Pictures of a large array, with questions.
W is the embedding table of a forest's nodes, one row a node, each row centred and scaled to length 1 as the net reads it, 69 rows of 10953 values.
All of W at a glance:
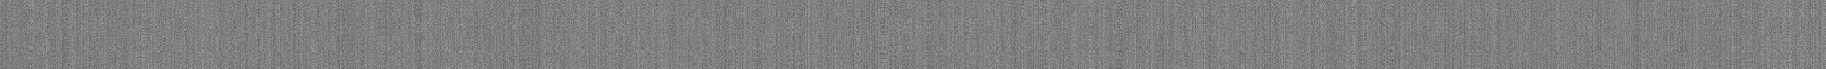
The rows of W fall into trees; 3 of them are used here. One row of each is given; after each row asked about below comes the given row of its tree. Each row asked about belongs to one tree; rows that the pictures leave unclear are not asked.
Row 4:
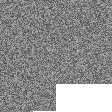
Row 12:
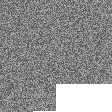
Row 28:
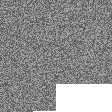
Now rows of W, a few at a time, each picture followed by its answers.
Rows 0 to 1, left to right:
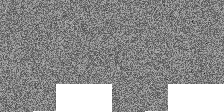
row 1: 4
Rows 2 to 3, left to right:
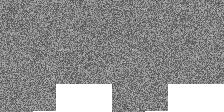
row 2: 12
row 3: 28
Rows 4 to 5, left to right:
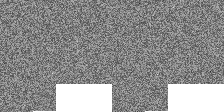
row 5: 4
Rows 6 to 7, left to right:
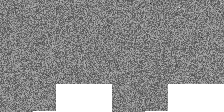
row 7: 28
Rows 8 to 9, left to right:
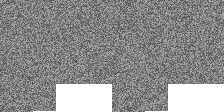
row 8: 4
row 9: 12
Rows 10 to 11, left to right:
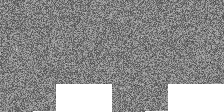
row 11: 28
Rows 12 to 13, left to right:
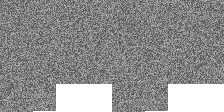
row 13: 12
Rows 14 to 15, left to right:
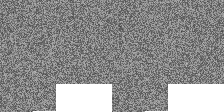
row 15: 12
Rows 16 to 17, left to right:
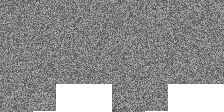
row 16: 12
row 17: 4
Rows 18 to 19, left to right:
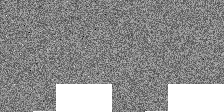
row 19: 28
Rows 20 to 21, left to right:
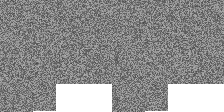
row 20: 4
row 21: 4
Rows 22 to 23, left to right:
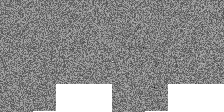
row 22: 28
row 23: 28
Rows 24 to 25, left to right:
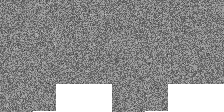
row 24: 12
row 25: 4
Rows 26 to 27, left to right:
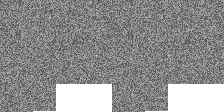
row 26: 28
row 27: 28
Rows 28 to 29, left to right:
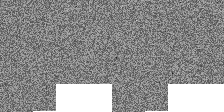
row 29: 4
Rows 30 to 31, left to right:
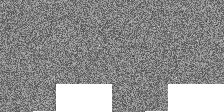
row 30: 12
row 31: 28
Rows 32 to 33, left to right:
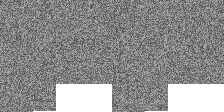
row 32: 28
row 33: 12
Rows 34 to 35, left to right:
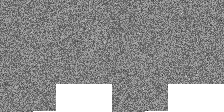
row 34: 28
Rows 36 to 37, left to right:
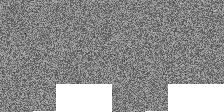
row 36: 12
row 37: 4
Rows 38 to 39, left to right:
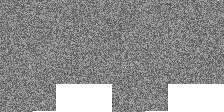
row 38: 12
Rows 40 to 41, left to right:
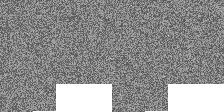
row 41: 4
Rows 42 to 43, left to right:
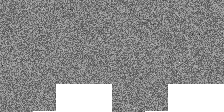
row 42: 12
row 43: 4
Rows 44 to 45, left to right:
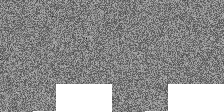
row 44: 12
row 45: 12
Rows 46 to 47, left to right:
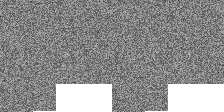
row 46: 4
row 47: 4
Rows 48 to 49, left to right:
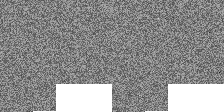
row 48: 4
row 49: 4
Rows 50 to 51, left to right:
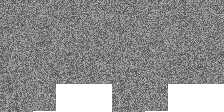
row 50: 12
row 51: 12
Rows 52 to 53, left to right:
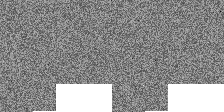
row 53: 28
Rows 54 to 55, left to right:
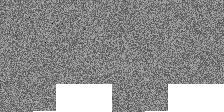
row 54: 28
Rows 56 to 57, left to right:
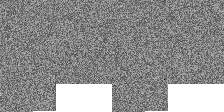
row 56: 12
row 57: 4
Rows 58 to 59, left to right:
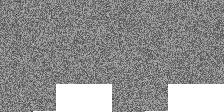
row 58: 28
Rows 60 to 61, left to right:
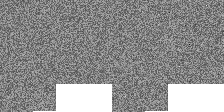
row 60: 12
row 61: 12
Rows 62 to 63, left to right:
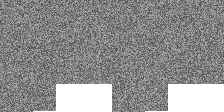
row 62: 28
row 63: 12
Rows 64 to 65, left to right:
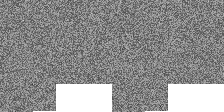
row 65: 12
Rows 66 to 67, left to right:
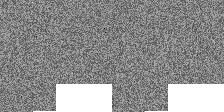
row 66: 4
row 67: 12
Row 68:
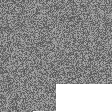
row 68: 12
